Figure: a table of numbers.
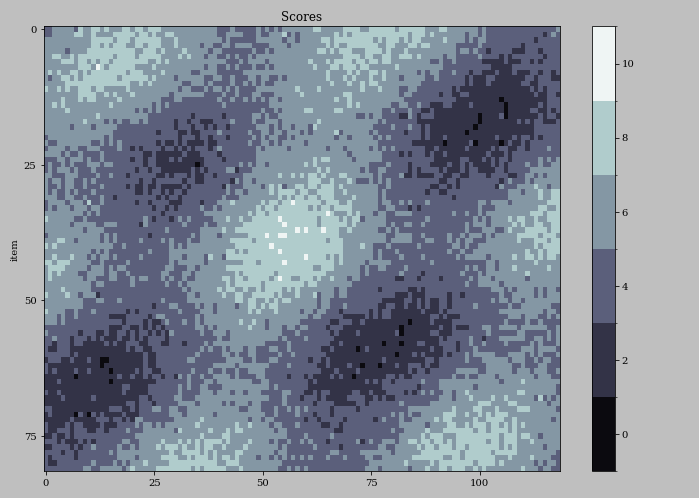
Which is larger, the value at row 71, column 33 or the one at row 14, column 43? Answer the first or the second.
the first
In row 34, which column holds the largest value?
65
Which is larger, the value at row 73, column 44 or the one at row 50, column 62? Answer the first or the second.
the first
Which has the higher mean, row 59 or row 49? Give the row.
49
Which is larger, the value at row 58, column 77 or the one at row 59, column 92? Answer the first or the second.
the second
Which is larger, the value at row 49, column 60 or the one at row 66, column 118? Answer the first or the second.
the first
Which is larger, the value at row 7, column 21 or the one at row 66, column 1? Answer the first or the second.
the first
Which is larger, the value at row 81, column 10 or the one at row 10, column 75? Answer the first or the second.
the second
